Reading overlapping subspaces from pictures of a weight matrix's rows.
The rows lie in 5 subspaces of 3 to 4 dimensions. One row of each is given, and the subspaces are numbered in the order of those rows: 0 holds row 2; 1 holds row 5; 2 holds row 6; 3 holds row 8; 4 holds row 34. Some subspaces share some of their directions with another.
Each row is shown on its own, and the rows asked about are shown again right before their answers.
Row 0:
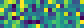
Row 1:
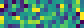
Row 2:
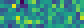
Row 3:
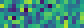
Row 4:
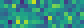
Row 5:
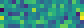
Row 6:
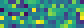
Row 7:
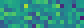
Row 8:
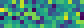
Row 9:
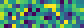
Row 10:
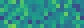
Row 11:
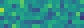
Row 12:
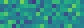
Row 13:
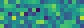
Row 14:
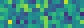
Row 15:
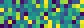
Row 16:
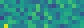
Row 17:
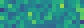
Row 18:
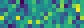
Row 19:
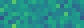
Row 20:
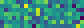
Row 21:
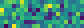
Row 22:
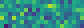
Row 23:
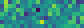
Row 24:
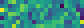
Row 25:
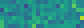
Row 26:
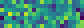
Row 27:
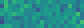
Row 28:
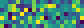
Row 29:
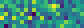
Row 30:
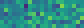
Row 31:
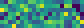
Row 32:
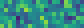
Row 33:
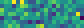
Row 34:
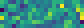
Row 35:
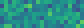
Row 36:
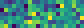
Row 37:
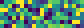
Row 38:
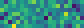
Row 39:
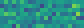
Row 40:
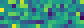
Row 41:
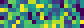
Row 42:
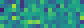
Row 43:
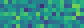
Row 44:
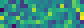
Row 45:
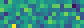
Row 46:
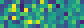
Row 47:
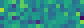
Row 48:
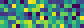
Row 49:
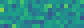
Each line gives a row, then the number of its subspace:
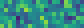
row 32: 0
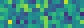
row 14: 0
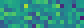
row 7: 3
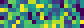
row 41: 4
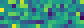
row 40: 2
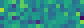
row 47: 1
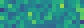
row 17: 4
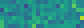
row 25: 3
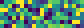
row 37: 3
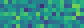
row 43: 0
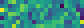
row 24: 4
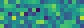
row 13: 2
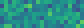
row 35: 2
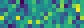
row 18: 0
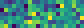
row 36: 3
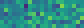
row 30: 3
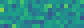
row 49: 2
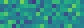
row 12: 0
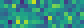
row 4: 0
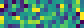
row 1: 2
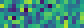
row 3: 1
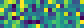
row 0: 1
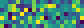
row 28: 1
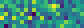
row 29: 3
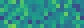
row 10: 0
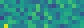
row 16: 3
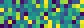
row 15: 0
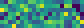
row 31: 4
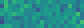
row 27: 2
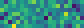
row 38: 0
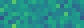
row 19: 0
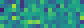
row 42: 1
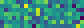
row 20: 3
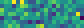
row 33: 0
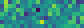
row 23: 2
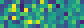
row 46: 1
